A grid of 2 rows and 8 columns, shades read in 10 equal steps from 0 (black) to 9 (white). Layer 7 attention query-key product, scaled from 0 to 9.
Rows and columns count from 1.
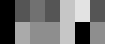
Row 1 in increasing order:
0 3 3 3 4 7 8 9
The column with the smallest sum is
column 1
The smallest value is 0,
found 3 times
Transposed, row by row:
0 0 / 3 6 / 4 5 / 3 5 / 7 7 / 8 0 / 3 5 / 9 9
